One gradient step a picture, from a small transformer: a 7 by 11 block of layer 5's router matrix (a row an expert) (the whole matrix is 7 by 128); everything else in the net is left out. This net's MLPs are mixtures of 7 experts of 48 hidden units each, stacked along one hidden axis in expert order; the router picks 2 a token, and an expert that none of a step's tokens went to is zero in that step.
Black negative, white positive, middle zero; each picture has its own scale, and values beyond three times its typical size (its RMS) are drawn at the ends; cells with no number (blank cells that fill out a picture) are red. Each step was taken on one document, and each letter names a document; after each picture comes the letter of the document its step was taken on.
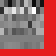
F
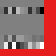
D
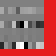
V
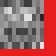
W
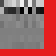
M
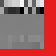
M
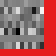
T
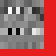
W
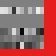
V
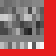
W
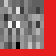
T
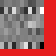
T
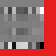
D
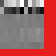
M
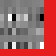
D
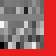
V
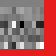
V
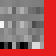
D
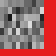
F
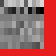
M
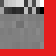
M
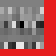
V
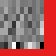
T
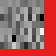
F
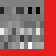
V
